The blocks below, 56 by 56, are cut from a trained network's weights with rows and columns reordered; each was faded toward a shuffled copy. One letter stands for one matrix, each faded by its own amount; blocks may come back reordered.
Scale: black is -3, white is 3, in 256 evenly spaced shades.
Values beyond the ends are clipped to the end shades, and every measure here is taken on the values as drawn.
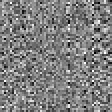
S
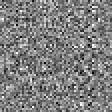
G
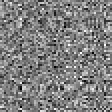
G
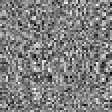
G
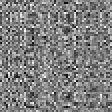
S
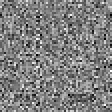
G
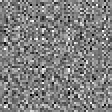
S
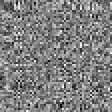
G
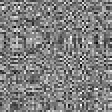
S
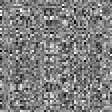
S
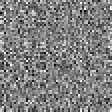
G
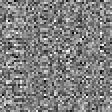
G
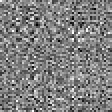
G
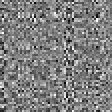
S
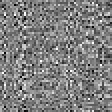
S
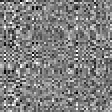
S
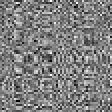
S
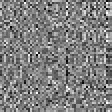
S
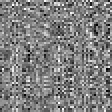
S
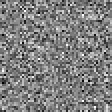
G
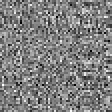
G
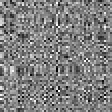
S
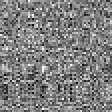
G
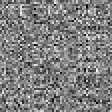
G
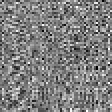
G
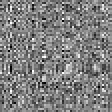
S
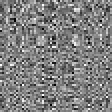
S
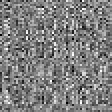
S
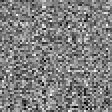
G
